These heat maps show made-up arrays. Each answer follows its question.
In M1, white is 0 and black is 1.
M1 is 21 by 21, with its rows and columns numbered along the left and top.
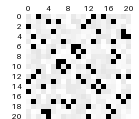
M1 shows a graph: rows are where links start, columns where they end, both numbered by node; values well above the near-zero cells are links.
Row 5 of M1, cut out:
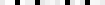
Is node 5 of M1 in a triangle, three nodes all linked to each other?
yes
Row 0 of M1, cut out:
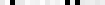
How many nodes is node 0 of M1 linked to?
3
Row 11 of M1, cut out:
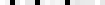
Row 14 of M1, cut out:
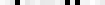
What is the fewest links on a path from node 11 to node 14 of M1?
2
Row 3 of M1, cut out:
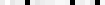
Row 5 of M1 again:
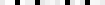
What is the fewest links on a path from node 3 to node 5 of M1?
1
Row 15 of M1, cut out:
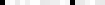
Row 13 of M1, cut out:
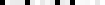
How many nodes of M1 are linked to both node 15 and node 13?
2
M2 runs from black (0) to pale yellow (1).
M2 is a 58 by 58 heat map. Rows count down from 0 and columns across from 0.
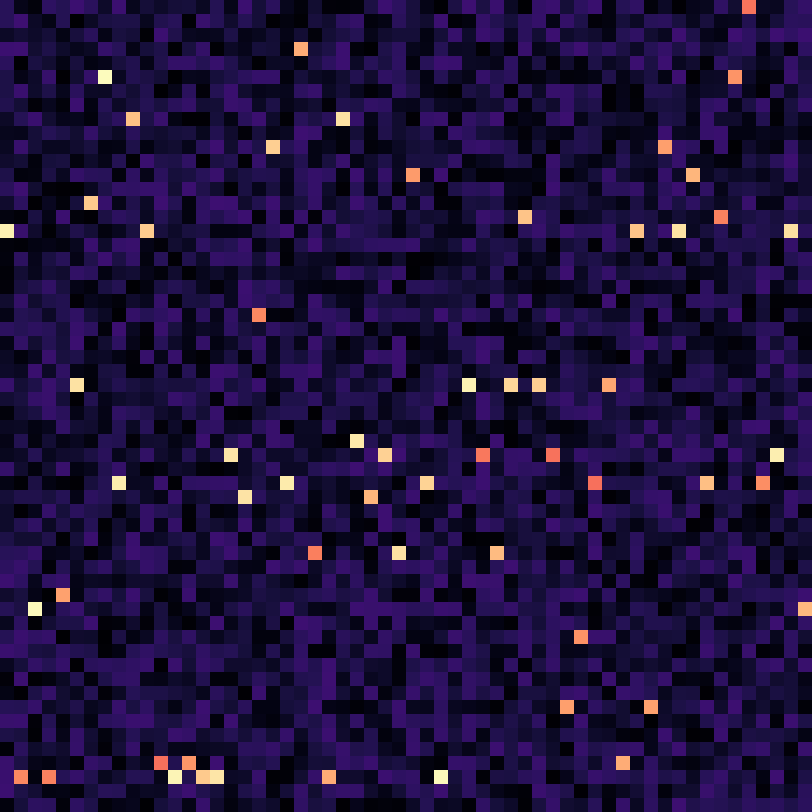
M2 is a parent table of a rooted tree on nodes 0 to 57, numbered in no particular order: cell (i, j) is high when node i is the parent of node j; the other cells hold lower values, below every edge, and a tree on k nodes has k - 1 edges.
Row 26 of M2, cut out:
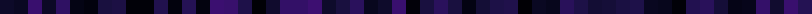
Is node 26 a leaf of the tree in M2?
yes
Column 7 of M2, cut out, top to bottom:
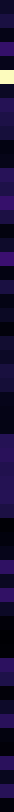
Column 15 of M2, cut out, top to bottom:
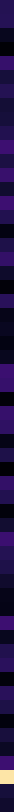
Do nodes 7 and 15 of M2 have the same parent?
no
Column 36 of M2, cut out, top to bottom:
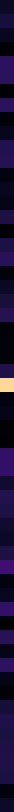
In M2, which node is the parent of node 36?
27
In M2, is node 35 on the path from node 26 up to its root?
yes
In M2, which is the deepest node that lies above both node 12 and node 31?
55
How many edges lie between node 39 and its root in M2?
1
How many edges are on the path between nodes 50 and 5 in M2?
4
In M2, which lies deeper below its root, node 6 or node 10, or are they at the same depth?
node 6
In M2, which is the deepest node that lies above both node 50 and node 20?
34
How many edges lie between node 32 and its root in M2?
0
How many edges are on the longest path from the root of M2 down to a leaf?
3
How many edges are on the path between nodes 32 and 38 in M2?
2
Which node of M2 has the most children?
55
